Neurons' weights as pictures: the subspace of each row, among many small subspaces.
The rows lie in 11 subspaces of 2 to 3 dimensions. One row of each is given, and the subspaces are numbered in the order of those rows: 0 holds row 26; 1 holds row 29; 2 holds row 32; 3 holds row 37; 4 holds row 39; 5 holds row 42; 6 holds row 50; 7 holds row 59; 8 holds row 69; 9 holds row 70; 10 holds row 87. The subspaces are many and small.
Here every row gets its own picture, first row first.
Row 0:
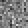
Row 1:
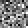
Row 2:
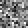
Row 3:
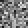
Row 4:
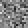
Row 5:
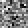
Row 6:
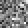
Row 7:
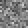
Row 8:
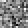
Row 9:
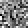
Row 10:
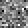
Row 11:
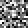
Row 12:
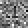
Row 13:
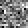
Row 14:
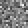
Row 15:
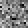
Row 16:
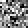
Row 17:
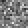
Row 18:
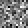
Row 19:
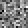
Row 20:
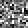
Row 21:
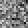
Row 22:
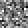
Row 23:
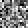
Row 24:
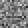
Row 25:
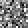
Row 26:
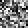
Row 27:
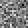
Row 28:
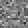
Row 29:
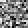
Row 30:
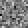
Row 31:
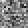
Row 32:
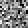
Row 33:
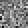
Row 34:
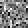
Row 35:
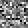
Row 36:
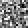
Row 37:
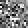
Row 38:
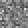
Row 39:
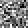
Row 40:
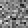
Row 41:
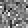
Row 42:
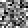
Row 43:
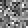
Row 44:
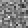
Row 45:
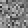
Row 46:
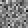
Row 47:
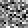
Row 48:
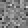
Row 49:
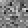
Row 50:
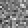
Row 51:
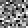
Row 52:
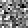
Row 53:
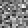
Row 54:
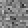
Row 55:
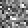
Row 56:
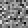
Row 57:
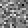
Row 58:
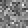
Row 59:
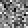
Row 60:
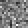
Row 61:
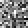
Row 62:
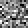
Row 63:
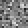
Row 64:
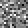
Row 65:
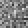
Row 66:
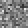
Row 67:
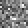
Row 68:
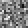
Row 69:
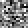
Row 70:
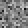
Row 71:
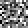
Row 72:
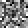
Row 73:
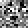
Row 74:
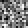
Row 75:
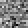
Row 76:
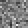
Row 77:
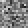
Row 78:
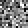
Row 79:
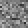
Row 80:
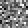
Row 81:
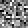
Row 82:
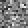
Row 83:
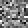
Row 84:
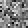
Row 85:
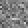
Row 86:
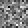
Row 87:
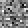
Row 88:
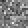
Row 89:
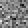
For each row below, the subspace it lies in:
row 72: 5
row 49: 3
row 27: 4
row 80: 2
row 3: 5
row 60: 1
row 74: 7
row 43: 0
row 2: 0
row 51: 7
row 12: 0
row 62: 6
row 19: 7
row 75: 1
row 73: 3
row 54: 10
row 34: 1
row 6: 8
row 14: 2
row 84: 0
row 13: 4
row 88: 3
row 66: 9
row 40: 6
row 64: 4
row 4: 7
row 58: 0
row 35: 10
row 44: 7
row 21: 8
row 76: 1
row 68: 7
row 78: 2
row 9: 5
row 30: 5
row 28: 6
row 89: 6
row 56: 2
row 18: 4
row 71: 2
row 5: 8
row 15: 10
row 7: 0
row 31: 8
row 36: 7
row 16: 3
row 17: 3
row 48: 5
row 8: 1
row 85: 10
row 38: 9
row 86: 4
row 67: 10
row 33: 5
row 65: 5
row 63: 6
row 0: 1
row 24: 0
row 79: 10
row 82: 8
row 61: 5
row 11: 9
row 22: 9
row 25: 2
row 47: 4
